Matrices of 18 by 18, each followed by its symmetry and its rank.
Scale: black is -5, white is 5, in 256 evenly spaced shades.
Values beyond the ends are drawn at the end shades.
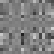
neither, rank two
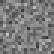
symmetric, full rank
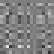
neither, rank two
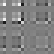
symmetric, rank one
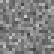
neither, full rank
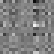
neither, rank two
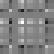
symmetric, rank one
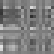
neither, rank two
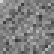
symmetric, full rank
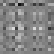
neither, rank two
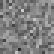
neither, full rank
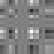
symmetric, rank one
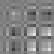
symmetric, rank one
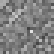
symmetric, full rank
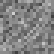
symmetric, full rank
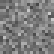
neither, full rank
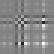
symmetric, rank one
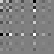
symmetric, rank one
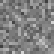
symmetric, full rank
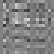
neither, rank two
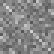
symmetric, full rank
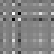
symmetric, rank one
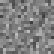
neither, full rank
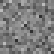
symmetric, full rank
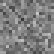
neither, full rank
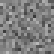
neither, full rank
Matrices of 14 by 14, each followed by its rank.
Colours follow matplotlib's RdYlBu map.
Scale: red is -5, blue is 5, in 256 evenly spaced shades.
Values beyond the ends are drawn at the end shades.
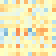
three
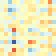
three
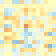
three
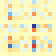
two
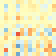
two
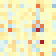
three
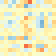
three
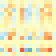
two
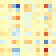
two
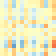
two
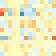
three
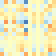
two
